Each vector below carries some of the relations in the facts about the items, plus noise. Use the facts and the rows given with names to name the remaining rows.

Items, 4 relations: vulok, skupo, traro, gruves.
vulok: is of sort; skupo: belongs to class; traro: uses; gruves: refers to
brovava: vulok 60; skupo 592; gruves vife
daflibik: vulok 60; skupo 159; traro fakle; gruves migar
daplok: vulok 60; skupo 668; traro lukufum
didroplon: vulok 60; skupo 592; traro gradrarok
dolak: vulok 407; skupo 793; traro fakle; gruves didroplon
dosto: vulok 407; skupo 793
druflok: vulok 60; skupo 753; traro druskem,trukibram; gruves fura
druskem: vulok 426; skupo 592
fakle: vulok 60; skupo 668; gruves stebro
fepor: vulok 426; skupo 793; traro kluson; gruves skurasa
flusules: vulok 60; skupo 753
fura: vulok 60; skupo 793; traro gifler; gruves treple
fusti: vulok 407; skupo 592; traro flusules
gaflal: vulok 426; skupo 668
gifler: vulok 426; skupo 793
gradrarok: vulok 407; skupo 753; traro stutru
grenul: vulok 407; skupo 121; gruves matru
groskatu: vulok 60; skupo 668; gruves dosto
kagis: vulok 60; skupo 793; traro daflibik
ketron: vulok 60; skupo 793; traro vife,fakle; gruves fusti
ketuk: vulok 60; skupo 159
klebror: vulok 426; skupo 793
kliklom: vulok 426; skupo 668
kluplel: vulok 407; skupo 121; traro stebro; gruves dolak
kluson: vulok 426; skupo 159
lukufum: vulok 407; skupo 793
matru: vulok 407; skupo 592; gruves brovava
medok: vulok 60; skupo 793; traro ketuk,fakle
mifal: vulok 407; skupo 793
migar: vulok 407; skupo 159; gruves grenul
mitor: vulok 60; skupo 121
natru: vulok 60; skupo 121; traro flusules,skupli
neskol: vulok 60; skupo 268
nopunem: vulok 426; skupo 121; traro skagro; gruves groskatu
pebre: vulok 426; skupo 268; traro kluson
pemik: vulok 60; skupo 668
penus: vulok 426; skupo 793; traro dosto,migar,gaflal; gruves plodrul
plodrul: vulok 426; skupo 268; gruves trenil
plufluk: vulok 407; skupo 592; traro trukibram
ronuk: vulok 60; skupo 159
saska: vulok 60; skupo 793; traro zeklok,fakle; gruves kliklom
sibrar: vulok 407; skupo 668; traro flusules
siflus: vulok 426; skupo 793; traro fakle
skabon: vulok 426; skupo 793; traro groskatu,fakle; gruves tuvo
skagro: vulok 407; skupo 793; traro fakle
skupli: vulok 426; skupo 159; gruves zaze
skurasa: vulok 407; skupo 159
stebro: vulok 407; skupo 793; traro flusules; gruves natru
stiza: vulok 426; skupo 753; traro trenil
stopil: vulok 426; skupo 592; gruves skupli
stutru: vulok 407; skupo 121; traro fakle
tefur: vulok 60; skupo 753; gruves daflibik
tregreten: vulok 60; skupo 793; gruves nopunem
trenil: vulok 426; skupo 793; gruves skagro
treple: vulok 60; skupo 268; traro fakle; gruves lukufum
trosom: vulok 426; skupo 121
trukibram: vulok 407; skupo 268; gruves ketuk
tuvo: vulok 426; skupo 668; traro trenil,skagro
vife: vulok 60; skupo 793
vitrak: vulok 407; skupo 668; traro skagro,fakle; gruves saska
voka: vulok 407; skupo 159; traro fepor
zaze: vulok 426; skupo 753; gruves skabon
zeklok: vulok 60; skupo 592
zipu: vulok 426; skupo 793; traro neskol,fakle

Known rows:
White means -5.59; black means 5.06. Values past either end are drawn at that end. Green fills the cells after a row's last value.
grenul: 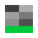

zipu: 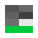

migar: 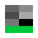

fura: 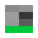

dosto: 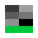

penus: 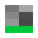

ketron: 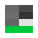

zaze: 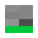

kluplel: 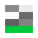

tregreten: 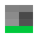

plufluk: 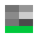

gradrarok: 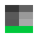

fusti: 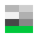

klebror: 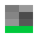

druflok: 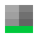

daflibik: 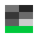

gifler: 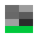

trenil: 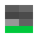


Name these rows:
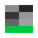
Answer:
groskatu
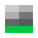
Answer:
skupli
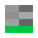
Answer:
brovava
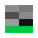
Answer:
kluson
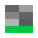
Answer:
trosom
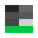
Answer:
dolak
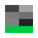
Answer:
lukufum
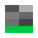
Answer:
mifal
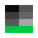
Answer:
skagro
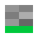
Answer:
stopil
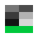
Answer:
vitrak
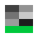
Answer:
trukibram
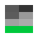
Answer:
neskol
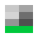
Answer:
flusules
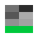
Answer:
zeklok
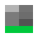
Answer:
ronuk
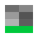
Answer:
mitor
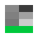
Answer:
didroplon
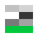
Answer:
natru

